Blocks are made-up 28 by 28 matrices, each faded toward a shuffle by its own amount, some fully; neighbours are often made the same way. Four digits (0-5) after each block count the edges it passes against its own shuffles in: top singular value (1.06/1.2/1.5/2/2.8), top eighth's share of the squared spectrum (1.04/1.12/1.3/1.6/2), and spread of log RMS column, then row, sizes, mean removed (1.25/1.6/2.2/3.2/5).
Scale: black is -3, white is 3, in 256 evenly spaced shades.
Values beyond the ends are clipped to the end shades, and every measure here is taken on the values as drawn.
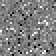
0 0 0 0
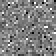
0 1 0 0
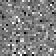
1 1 1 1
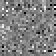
2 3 1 1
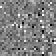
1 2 1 1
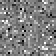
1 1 1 0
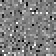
1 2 0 0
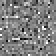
2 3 1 1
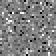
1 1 0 0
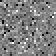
0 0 0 0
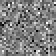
1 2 0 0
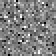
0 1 0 0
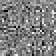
3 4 1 1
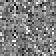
2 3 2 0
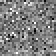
0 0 0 0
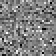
1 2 0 0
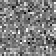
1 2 0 0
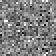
2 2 0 0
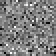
0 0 0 0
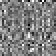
4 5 3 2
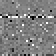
3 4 0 2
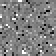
0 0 0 0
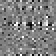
3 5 2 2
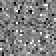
1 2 0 0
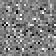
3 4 0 2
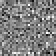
3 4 1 2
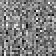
3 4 2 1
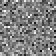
1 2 1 0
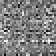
3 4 2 2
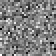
0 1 0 0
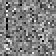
1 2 2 0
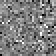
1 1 1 0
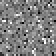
0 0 0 0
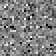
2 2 1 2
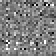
1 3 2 2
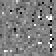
2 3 1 0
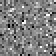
0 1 1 0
